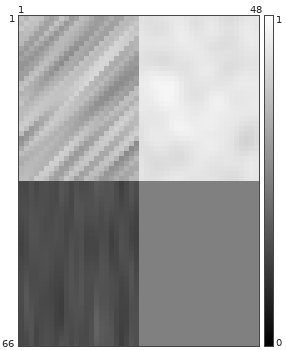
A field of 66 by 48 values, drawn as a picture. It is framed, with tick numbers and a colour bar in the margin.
The table splits into 2 rows of 2 panels. Panel 1,1: high, slanting up to the right. Panel 1,2: very high, blotchy, faint in contrast. Panel 2,1: low, streaked downward, faint in contrast. Panel 2,2: middling, flat.
